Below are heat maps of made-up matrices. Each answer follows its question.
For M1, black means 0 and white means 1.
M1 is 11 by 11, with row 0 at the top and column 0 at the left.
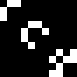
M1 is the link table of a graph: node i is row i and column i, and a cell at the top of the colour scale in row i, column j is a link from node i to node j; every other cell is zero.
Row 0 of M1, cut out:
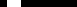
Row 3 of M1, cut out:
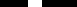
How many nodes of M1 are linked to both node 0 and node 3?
0
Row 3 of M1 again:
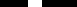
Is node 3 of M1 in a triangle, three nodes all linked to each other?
no
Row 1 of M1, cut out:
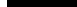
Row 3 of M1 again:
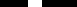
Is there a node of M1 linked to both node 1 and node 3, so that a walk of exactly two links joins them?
no
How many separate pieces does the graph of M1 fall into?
3
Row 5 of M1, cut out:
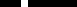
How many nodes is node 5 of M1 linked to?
1
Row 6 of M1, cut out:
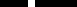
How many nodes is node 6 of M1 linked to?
1
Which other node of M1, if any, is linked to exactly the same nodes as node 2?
node 1
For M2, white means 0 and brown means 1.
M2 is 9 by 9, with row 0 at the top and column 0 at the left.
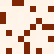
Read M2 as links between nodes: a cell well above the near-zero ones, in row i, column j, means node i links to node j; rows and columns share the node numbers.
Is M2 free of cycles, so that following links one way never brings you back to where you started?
no
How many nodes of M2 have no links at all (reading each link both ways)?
0
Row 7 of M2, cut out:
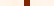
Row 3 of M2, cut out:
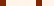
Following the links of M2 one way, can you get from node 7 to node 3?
yes
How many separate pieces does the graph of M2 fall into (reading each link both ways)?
1
